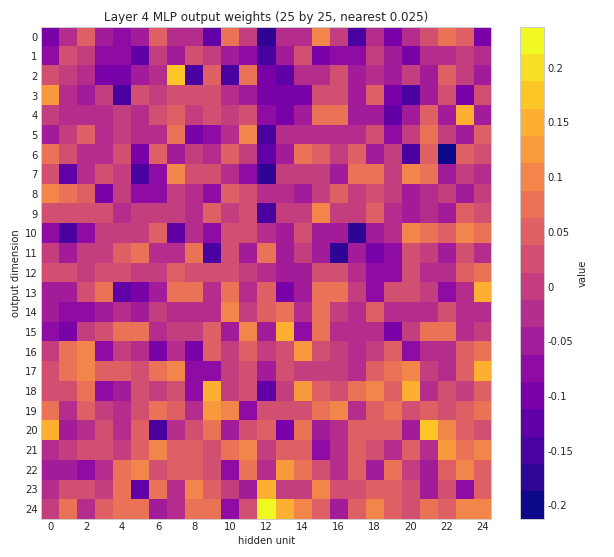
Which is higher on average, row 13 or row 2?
row 13
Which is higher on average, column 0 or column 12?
column 0
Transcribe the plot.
Title: Layer 4 MLP output weights (25 by 25, nearest 0.025)
x-axis: hidden unit, ticks 0 2 4 6 8 10 12 14 16 18 20 22 24
y-axis: output dimension, ticks 0 1 2 3 4 5 6 7 8 9 10 11 12 13 14 15 16 17 18 19 20 21 22 23 24 (0 at the top)
Colour bar: value, ticks -0.2 -0.15 -0.1 -0.05 0 0.05 0.1 0.15 0.2
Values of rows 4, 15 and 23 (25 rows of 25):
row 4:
0 -0.025 -0.025 -0.025 0 -0.025 0.025 0.05 0 0.025 0 0.025 -0.075 -0.1 -0.05 0.075 0.075 -0.05 -0.05 -0.125 -0.05 0.05 -0.05 0.15 -0.05
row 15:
-0.075 -0.1 0 0.025 0.075 0.075 -0.025 0 0 0.05 -0.05 0.1 -0.05 0.15 -0.075 0.075 -0.025 -0.025 -0.025 -0.1 0 0.075 0.075 -0.025 0
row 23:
-0.025 0.025 0.025 0 0.075 -0.125 0.075 -0.025 0.1 0.05 0 -0.05 0.15 0 0 0.1 0.025 0.025 0.05 0.05 0.025 -0.05 0.025 -0.075 0.05
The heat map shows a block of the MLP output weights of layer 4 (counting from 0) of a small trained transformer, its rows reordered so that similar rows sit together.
